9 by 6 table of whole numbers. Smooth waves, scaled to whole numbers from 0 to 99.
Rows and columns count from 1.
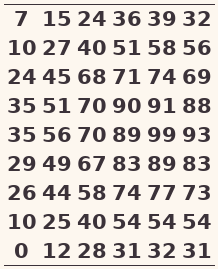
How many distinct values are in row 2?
6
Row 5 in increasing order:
35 56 70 89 93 99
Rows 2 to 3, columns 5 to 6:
58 56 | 74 69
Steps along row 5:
up up up up down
